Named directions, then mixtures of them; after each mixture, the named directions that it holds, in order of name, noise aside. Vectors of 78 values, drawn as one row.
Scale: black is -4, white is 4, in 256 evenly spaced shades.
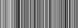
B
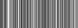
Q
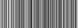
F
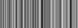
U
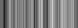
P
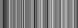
P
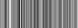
B, F, P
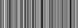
F, P, U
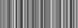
U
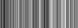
B, P, U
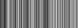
P, Q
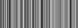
F, U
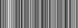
B, Q, U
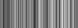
P, Q, U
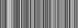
B, P, Q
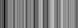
P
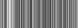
B, F, Q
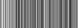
B, P, U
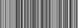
B, U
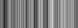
P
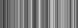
F, P, U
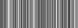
Q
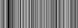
B, Q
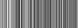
B, F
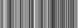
B, P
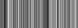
P, Q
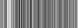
B, F, Q
